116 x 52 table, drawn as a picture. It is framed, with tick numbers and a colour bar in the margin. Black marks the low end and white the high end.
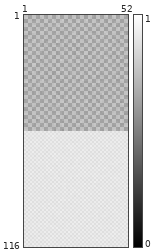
It is made of 2 by 1 panels. Panel 1,1: high, checkered. Panel 2,1: very high, checkered, faint in contrast.
